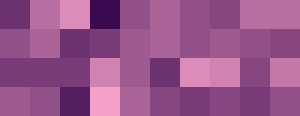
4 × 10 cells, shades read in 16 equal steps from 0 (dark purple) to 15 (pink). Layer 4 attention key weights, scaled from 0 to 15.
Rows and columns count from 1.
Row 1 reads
4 10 13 0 7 9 7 6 10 10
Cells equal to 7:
7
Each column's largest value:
8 10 13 15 9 9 13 12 10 11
